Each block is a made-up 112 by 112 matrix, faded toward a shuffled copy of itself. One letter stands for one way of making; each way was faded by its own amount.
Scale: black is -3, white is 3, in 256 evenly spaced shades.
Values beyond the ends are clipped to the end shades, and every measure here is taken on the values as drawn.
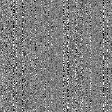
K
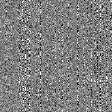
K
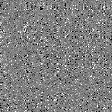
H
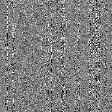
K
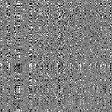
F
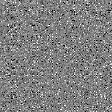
H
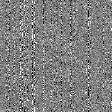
K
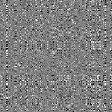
F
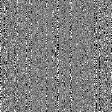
K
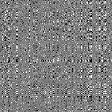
F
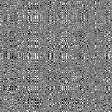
F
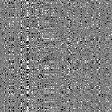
F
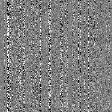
K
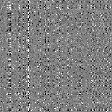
F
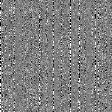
K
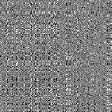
F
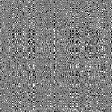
F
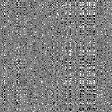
F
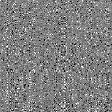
H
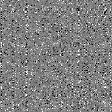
H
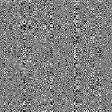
F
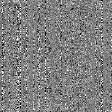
K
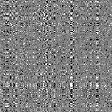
F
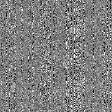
K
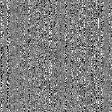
K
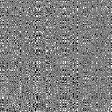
F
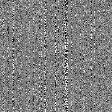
K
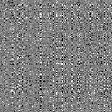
F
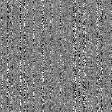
K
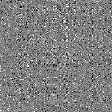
H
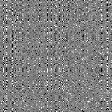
F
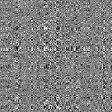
F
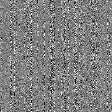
K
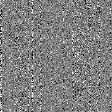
K
